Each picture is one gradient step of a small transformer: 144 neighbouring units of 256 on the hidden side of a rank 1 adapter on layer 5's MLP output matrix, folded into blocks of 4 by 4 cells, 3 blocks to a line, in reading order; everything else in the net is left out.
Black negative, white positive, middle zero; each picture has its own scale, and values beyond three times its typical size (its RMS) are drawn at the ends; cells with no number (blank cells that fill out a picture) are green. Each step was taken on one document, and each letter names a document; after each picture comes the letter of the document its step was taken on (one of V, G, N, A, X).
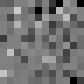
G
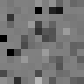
G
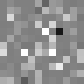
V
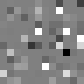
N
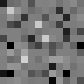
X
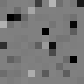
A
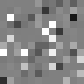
V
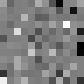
X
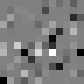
V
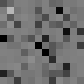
X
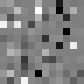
G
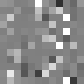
G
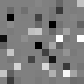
N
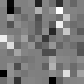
X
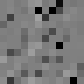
G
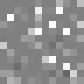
N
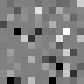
N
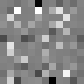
G
